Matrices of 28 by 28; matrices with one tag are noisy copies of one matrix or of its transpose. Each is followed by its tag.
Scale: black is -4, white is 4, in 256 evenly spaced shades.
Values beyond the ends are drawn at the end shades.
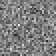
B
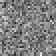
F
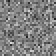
B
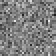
F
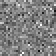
F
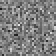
B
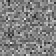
B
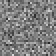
B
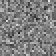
B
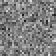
F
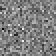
B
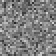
F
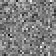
F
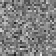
F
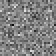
B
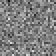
B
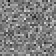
B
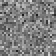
F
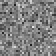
F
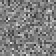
B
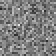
B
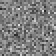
B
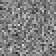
B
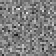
B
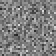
B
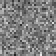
F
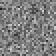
B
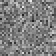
F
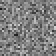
B
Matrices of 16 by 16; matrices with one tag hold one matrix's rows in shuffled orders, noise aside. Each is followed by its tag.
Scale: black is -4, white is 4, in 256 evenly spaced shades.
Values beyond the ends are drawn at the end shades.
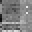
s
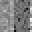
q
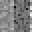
q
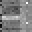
s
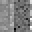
q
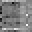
s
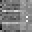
s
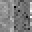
q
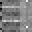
s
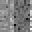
q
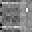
s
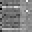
s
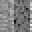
q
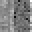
q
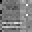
s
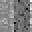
q
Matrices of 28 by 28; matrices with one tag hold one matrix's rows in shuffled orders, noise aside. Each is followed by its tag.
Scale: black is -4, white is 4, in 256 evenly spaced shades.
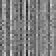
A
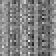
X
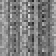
X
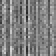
A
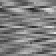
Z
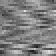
Z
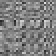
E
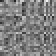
E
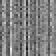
A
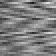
Z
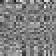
E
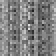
X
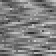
Z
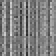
A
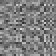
E
